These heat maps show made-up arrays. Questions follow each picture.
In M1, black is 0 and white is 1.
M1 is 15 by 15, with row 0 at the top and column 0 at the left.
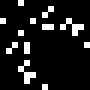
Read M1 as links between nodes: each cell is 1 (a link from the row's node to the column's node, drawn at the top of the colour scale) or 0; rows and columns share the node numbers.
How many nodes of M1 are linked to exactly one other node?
7
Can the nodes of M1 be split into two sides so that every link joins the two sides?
yes
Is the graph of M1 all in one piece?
no
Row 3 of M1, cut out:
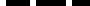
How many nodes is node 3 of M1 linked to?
3
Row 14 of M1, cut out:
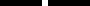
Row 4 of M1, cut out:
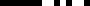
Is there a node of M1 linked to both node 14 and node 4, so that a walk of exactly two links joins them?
yes
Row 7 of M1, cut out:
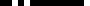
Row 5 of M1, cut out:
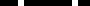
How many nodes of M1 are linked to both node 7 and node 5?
0
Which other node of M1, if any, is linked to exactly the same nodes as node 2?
node 14
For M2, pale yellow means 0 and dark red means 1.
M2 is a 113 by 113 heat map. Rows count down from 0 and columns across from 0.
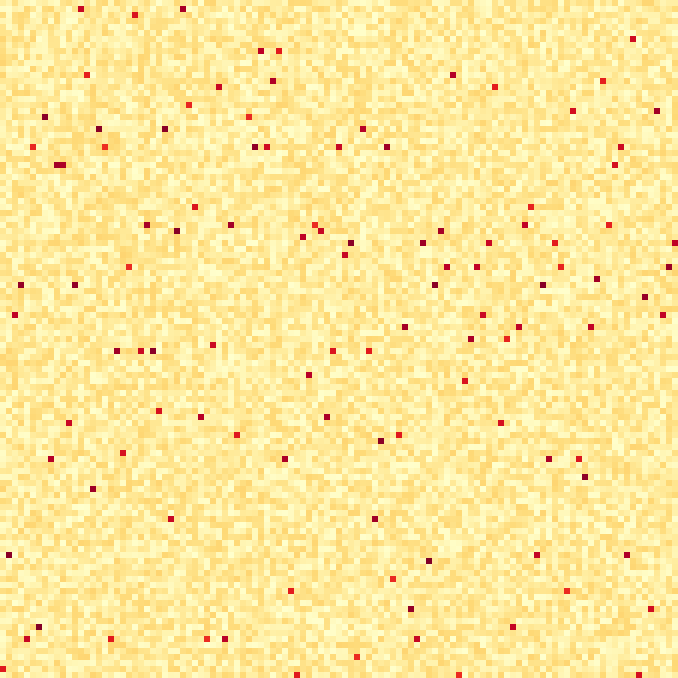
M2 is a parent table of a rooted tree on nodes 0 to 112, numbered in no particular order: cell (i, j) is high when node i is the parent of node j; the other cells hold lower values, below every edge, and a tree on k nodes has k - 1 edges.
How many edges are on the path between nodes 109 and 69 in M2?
3
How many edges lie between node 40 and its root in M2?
0
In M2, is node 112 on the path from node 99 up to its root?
yes
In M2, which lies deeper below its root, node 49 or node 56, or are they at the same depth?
node 56
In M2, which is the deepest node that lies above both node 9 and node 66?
112
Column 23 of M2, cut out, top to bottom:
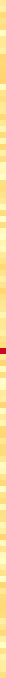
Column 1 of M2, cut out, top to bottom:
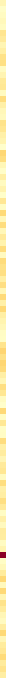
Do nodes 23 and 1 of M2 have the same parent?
no
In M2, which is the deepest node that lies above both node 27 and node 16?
21
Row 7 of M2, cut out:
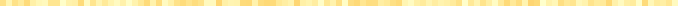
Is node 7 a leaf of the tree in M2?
yes
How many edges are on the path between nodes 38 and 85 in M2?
7
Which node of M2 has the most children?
24
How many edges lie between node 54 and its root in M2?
4
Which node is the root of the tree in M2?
40
